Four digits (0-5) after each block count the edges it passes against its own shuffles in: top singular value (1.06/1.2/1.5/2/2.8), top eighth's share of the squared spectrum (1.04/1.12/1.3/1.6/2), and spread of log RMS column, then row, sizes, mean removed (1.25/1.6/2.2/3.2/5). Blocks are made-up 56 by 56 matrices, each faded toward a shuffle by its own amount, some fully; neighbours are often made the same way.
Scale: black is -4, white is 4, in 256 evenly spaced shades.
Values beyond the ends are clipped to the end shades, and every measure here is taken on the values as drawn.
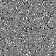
3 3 1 1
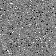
2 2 0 1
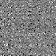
3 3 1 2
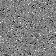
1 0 0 0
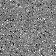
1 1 0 0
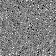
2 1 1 0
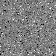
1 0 0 0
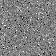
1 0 0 0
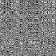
4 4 2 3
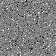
0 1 0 0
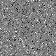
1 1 0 0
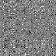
4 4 2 2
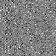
3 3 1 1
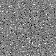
2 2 1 0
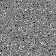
0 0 0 0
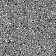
0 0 0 0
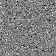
0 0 0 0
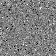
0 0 0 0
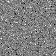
0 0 0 0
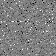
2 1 0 1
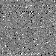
1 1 0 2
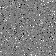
0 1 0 0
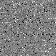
1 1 0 2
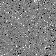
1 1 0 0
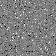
0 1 0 0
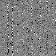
2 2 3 0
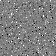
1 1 0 0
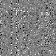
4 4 2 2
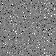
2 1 0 0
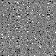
3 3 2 1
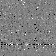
3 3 0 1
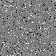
1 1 0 1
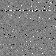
3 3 0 1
